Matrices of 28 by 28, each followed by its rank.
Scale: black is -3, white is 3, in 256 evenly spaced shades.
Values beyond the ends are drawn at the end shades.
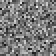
full rank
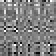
three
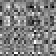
three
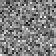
full rank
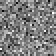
full rank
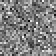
full rank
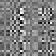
three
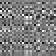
three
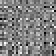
three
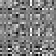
three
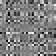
three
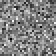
full rank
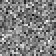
full rank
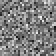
full rank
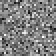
full rank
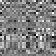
three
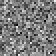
full rank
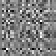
three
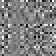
three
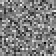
full rank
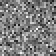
full rank
